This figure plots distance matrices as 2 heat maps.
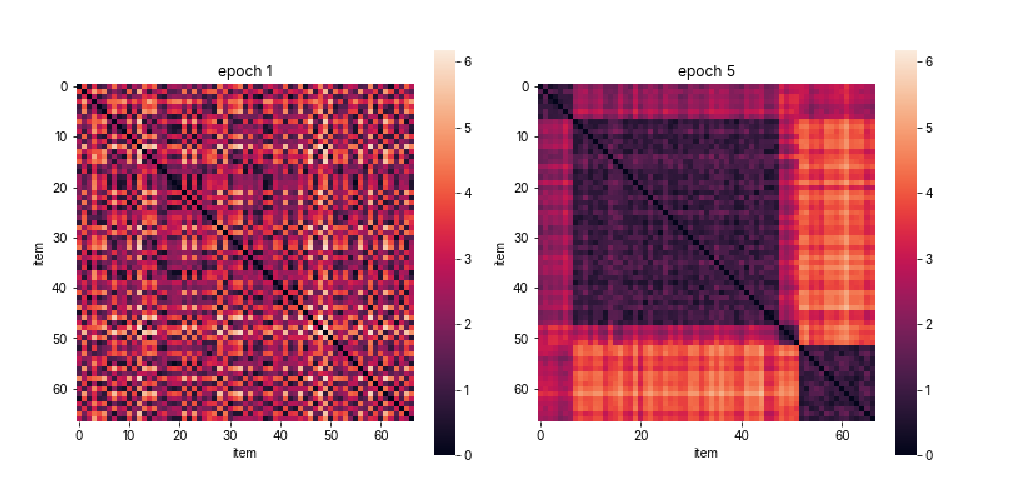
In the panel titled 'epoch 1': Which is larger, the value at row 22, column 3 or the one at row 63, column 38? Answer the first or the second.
the first
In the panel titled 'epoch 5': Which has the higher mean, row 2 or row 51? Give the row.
51
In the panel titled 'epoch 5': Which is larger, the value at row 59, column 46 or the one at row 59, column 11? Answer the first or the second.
the second
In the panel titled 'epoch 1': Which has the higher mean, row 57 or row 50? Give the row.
50
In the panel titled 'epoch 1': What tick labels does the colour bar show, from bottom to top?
0, 1, 2, 3, 4, 5, 6
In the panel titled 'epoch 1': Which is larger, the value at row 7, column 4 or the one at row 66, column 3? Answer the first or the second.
the second
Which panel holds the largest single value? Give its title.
epoch 1
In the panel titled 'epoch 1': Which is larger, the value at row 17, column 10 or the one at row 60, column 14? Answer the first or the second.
the first
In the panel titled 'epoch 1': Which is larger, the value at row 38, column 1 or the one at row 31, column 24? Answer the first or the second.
the second
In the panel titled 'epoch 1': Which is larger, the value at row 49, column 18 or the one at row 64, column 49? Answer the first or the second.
the first
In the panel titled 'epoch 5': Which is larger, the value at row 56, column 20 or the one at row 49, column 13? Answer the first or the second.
the first
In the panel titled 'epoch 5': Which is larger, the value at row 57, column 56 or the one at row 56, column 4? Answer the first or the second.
the second
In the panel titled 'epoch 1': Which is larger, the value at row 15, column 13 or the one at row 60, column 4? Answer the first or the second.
the second
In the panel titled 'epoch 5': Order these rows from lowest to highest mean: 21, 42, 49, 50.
21, 42, 49, 50
